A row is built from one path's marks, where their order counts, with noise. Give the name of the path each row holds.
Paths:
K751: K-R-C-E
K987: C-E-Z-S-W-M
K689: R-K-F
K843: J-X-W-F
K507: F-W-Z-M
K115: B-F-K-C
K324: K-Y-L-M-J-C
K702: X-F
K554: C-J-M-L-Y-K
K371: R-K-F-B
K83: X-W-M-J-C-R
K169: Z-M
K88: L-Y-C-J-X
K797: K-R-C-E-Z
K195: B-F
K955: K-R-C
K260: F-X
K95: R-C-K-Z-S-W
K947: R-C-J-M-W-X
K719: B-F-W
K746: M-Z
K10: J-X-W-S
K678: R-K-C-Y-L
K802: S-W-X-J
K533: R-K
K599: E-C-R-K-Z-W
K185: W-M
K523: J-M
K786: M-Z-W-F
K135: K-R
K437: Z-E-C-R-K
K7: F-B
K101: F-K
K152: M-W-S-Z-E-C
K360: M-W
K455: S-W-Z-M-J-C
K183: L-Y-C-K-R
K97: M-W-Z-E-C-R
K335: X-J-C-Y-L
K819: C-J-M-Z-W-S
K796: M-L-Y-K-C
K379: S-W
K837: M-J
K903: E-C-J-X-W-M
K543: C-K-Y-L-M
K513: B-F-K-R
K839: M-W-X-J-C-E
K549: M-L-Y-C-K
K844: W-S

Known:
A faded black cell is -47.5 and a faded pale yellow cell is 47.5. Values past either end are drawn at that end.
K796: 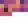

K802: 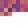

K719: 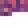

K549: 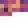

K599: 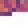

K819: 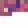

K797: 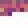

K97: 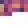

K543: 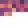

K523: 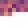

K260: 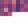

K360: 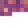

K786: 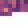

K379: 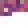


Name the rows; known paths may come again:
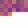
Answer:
K88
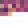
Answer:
K335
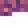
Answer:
K719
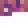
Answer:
K379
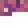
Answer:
K95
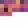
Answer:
K796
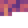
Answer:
K507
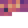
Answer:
K554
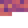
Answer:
K455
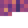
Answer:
K260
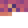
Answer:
K837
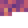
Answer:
K185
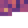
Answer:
K786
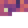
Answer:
K819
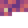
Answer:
K987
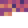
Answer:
K543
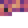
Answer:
K955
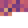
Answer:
K802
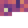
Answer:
K10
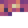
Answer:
K437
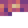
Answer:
K533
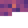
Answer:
K195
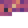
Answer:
K115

